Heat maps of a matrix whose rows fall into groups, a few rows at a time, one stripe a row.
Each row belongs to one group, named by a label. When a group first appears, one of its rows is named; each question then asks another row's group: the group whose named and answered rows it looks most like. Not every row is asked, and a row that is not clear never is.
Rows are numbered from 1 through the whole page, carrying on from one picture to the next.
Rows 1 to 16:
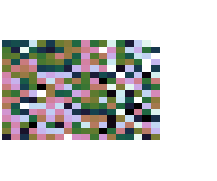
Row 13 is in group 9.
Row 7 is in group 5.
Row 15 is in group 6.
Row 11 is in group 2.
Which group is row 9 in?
2
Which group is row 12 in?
6
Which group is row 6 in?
6
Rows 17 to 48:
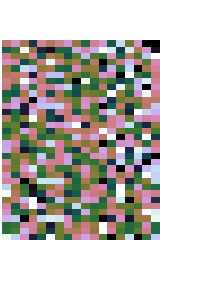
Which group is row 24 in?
6
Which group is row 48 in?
9
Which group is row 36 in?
6
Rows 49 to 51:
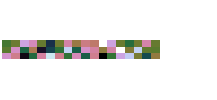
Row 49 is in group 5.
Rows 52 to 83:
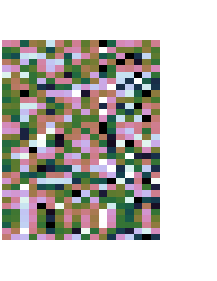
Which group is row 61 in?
5
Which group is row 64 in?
6
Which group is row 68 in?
2
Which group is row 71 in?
5
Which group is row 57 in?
9
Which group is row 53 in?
5
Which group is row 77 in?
9
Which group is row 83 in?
9
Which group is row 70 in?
9
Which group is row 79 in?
5
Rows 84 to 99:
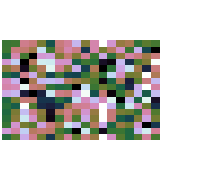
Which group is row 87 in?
6
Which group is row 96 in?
5
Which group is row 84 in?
5
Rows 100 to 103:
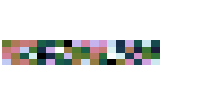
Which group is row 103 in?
9
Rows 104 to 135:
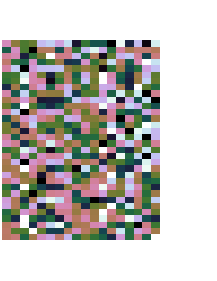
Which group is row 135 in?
6
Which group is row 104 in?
6
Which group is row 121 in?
5
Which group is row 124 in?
5
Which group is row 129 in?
6
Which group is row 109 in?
5
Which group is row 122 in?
6
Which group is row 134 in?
2
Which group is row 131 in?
5
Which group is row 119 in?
6
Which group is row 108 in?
6
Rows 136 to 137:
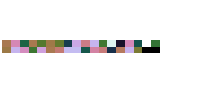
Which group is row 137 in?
9
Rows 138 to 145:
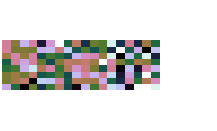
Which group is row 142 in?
9
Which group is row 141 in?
5
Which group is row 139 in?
6
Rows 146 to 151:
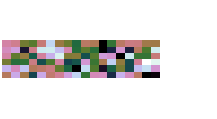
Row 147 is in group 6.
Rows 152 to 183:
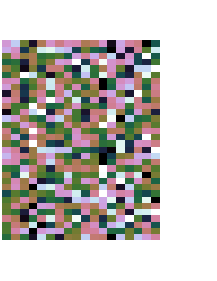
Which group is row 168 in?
2
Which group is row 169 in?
6
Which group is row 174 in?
2
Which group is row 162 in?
2
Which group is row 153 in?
6
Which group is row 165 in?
5
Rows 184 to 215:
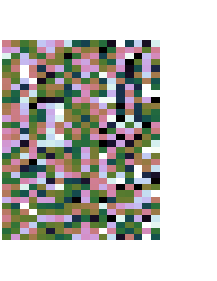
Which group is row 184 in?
6
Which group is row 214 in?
5
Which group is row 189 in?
5
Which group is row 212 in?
6
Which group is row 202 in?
5
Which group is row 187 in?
2
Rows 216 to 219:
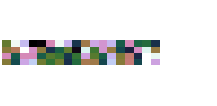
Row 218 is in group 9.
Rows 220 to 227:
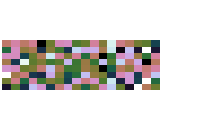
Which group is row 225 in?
9
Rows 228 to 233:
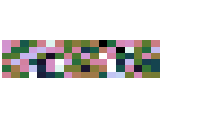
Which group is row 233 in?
2
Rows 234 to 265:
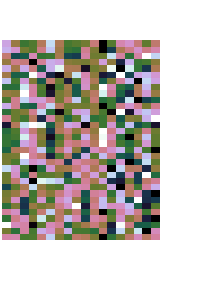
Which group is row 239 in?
2
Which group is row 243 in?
9
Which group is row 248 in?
5
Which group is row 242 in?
5
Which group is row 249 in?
5
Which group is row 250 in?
5
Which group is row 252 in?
5
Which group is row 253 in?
2
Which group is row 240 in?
9
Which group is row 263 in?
9
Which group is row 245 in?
2
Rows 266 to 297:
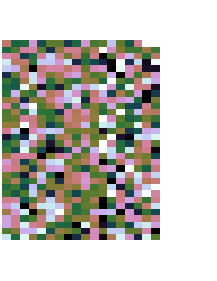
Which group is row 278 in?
5
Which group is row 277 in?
2
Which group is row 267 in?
5
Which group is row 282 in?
5
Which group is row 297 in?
9
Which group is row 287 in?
2
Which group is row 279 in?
5
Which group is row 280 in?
6
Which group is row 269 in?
6
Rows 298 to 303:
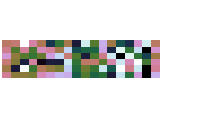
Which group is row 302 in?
6
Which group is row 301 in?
2
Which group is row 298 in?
5
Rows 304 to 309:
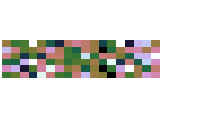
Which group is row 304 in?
2
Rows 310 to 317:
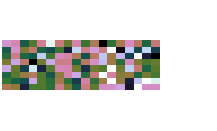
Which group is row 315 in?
5
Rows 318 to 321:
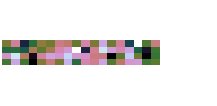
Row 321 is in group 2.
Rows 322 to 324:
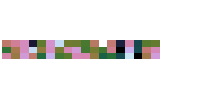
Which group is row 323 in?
9
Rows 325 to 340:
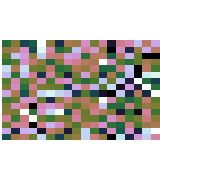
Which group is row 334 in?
5
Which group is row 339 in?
9
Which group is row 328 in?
5
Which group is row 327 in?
9
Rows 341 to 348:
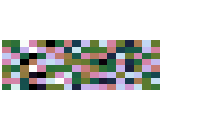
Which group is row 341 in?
5
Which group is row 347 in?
6
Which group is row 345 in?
2
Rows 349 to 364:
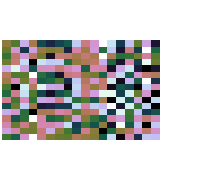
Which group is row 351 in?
5
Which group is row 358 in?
6
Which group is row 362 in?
6
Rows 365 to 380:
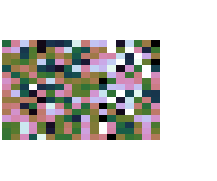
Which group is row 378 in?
5
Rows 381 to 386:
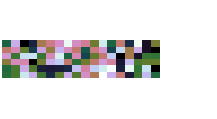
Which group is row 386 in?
5
